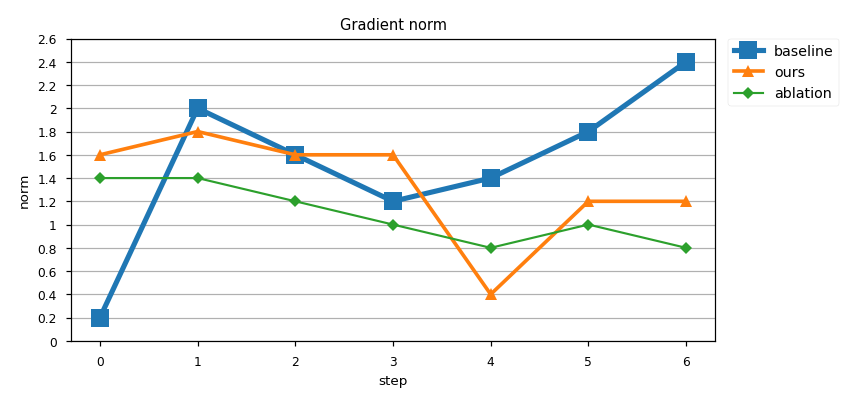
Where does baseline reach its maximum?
6
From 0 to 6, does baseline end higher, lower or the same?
higher
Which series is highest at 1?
baseline
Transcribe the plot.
Title: Gradient norm
x-axis: step, ticks 0 1 2 3 4 5 6
y-axis: norm, ticks 0 0.2 0.4 0.6 0.8 1 1.2 1.4 1.6 1.8 2 2.2 2.4 2.6
Legend: baseline, ours, ablation
Values:
baseline: 0.2 2 1.6 1.2 1.4 1.8 2.4
ours: 1.6 1.8 1.6 1.6 0.4 1.2 1.2
ablation: 1.4 1.4 1.2 1 0.8 1 0.8
